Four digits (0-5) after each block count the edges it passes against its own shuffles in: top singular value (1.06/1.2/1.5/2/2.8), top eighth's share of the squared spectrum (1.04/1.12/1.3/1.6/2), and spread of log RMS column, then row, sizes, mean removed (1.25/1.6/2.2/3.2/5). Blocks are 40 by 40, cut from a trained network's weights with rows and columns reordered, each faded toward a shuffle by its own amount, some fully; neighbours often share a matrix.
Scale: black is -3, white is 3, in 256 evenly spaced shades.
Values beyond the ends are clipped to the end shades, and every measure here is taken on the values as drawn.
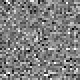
3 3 0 1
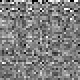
3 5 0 3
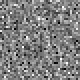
0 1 0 0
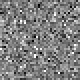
2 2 1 1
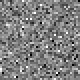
1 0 0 0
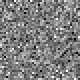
1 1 0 0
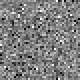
0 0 0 0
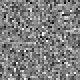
0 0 0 0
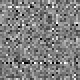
3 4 2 2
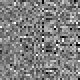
3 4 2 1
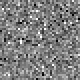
0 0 0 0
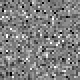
2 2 0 0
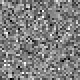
2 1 0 0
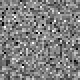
1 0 0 0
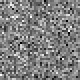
0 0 0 0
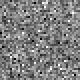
0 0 0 0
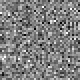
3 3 2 1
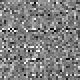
3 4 1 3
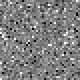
0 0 0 0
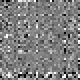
4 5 3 3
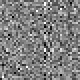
3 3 2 0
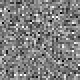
1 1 0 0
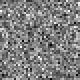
1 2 0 0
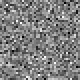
1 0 0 0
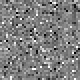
1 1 0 0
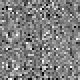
3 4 2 2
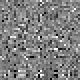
3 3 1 2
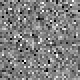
1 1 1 0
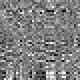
4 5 2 3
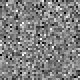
1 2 0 0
